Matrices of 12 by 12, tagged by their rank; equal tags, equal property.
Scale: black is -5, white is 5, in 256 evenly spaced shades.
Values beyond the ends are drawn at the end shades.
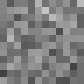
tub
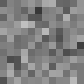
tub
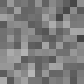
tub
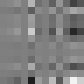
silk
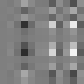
silk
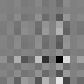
silk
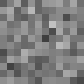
tub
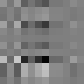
silk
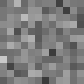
tub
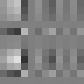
silk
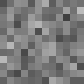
tub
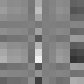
silk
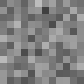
tub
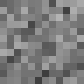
tub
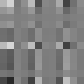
silk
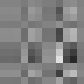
silk
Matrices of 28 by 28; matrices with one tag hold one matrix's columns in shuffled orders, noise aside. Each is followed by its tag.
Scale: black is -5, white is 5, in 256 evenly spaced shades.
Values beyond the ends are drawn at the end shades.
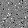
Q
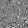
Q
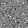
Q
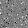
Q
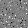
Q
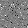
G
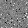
Q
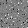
Q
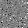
Q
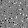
Q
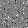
Q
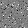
G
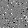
Q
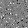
Q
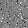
Q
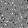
Q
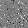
Q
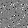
G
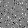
Q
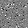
G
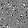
G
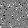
G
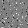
Q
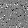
G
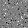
Q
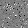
G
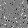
Q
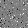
Q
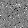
G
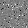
G
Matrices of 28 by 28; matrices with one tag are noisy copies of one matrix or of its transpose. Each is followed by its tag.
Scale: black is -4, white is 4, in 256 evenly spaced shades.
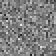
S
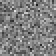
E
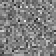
S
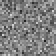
E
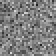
E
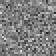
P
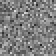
E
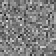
S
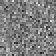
P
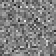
S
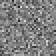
S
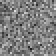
E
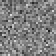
E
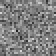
P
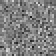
P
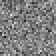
E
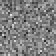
E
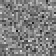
P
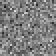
E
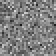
E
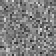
P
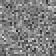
P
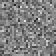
S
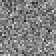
E
